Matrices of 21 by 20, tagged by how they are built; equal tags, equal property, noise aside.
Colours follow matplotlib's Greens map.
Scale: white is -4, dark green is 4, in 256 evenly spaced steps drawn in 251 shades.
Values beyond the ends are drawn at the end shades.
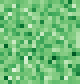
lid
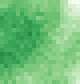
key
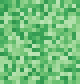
lid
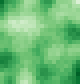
key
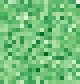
lid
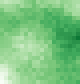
key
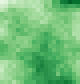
key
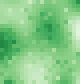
key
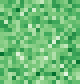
lid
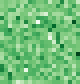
lid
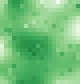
key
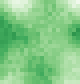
key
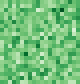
lid
